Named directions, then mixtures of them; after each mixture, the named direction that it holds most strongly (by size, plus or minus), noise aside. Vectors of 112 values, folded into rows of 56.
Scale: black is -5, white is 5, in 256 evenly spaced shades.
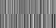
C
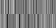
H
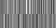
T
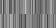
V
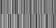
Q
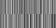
C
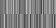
C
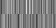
T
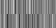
H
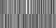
T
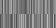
V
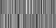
T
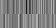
T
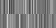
H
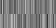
V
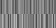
Q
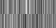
T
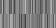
V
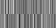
H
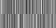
T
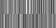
T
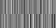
C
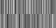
H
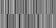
H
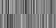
V
